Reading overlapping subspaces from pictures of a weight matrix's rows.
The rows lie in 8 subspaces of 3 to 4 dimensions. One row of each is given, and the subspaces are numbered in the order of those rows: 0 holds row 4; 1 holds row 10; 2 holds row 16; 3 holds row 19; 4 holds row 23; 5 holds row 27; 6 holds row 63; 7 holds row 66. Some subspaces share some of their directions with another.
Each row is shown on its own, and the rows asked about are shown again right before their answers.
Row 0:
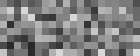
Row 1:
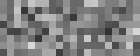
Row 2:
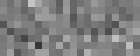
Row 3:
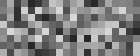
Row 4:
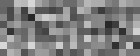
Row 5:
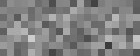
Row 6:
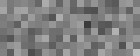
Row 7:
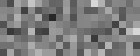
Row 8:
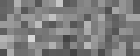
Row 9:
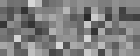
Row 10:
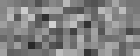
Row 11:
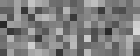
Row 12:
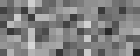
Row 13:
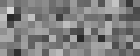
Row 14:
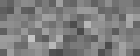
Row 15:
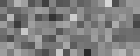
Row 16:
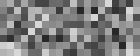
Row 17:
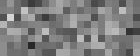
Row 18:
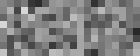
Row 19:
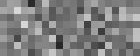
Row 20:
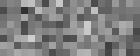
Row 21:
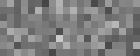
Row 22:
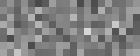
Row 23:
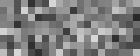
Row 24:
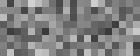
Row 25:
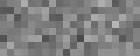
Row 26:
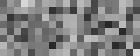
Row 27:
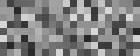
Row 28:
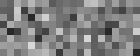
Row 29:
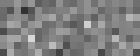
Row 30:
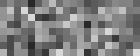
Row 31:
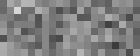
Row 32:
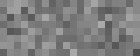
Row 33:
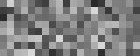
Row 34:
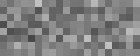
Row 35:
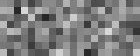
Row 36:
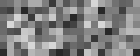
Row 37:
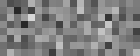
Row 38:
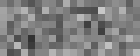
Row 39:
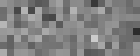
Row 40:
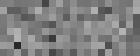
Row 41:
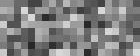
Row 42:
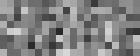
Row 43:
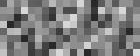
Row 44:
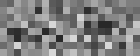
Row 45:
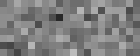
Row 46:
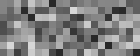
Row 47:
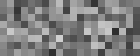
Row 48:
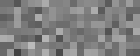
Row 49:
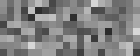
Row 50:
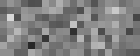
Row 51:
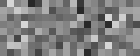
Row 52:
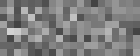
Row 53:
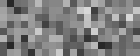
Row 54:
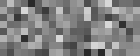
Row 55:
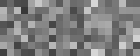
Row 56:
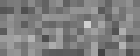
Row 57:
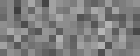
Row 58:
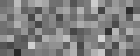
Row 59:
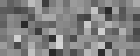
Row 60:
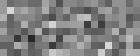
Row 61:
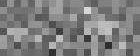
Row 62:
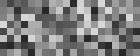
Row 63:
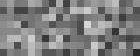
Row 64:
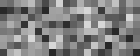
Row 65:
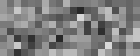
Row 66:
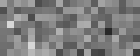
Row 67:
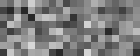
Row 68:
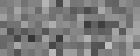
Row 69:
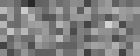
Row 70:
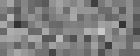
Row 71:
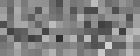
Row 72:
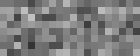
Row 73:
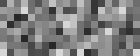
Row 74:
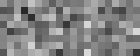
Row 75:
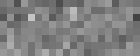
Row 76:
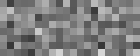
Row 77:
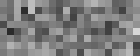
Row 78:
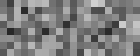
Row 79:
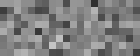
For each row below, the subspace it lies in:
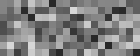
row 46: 4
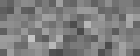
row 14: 4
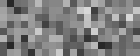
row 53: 5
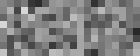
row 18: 7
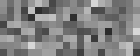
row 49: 0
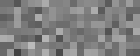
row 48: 2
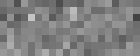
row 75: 2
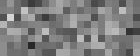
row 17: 1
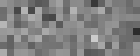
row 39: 7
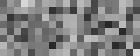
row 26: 0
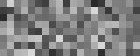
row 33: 5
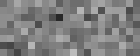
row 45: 2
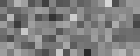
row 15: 2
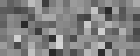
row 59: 3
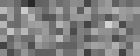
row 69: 0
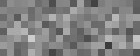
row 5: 4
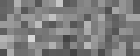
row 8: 4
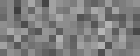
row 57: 3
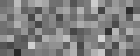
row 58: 2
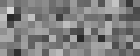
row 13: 6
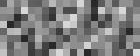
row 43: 0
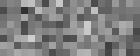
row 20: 0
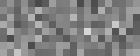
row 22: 2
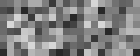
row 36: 0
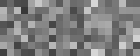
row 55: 7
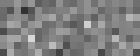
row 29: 4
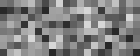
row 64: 5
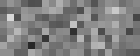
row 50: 1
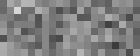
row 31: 0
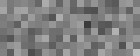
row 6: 6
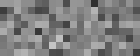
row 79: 5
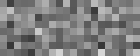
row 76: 5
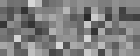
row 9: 3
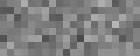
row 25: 2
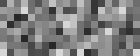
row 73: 0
